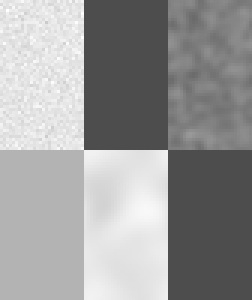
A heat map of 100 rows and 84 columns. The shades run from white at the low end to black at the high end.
The table splits into 2 rows of 3 panels. Panel 1,1: very low, fine-grained, faint in contrast. Panel 1,2: high, flat. Panel 1,3: middling, blotchy, faint in contrast. Panel 2,1: low, flat. Panel 2,2: very low, smooth, faint in contrast. Panel 2,3: high, flat.
